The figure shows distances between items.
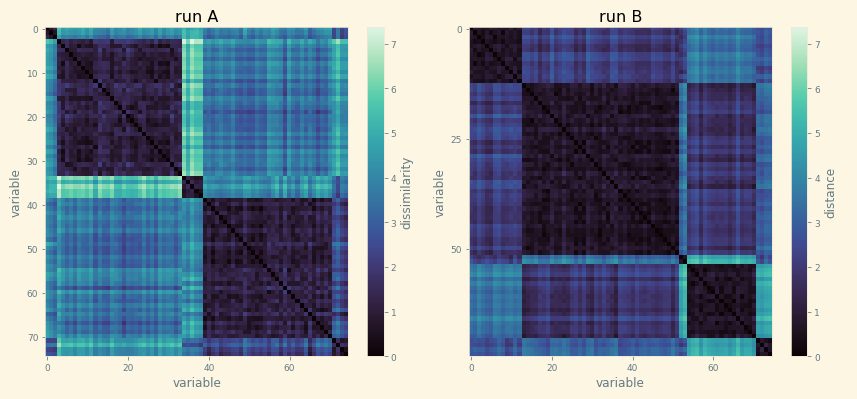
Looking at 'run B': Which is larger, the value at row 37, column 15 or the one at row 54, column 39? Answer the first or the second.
the second
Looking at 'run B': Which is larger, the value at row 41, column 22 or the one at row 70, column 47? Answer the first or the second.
the second
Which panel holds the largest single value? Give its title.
run A
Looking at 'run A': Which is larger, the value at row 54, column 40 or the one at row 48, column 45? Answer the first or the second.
the first
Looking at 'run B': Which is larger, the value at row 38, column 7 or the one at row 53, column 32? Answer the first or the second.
the second
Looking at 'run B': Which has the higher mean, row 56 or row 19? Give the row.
56
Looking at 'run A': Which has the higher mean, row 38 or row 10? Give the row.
38
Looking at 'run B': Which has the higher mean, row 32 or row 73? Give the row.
73
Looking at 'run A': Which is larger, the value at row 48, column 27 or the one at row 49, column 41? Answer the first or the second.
the first
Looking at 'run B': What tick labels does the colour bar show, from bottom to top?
0, 1, 2, 3, 4, 5, 6, 7
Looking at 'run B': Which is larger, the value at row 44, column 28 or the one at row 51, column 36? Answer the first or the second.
the second
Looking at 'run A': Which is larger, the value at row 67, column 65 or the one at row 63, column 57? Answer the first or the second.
the first
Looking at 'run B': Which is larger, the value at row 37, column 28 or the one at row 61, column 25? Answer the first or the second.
the second
